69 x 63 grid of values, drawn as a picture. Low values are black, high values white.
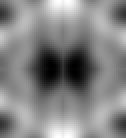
The centre is the ninth with the lowest average. There are no lone odd cells. On average the colour sits 50% of the way up the scale. No row or column stands out. The field is smooth, with broad soft blobs. It mirrors both left to right and top to bottom.
